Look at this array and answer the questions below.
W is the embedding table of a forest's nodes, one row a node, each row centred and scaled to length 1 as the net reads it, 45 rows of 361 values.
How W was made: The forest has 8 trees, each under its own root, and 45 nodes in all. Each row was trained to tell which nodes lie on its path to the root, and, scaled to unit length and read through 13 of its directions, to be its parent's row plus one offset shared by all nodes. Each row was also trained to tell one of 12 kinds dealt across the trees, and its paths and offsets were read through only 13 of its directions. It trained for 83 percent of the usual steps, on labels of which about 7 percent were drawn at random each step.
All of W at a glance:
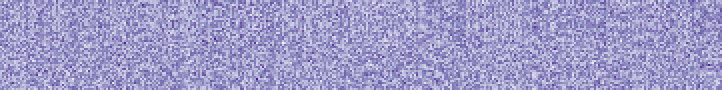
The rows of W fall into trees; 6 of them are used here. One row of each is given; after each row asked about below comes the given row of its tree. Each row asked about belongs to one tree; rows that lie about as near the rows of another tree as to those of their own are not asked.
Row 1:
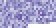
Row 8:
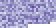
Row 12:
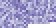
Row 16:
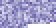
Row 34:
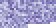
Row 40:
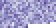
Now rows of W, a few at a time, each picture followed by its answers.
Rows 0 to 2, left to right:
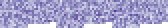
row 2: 1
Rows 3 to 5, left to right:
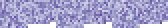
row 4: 8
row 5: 34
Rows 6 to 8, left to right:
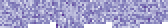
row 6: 34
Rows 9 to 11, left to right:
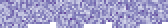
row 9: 16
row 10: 1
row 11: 16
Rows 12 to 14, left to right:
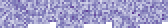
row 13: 8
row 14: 34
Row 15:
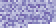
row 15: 8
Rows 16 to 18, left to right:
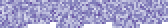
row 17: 16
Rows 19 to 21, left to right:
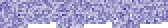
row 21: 34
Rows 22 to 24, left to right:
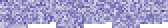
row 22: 40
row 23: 12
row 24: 8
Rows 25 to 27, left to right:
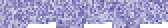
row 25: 1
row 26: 12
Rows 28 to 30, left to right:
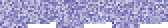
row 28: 34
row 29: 12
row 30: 1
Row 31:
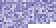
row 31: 16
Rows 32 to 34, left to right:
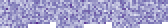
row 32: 34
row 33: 8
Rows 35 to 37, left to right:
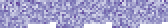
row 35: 1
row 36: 12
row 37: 1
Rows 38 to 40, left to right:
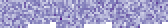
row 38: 1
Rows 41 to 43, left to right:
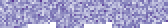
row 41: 34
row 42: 1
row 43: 12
